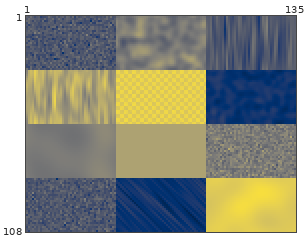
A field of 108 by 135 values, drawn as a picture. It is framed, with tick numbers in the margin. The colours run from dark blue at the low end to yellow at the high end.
It is made of 4 by 3 panels. Panel 1,1: low, fine-grained. Panel 1,2: middling, blotchy. Panel 1,3: low, streaked downward. Panel 2,1: high, streaked downward. Panel 2,2: very high, checkered, faint in contrast. Panel 2,3: very low, blotchy, faint in contrast. Panel 3,1: middling, smooth, faint in contrast. Panel 3,2: high, flat. Panel 3,3: middling, fine-grained. Panel 4,1: low, fine-grained. Panel 4,2: very low, slanting down to the right, faint in contrast. Panel 4,3: very high, smooth, faint in contrast.
